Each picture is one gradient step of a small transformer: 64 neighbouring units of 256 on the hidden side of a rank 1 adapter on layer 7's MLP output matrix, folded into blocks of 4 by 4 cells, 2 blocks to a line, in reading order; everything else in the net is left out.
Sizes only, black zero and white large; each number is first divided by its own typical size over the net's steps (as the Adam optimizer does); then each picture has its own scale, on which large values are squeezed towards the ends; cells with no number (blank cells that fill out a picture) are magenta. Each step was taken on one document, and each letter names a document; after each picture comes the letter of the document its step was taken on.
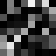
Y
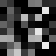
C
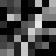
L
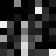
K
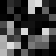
C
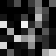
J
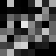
L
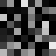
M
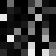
M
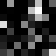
J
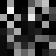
M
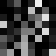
K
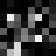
C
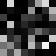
Y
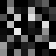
M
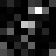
J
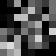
L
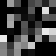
L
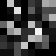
C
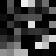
Y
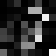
K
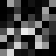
L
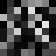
M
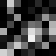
L
